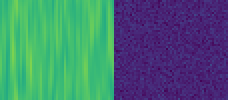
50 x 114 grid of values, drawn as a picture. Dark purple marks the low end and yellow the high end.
The table splits into one row of 2 panels. Panel 1,1: high, streaked downward, faint in contrast. Panel 1,2: very low, fine-grained, faint in contrast.
